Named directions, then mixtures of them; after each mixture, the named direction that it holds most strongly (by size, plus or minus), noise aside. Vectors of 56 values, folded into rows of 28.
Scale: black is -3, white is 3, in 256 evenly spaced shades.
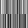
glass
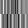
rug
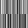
glass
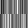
glass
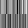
glass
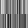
glass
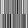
glass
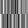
rug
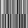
glass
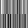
glass
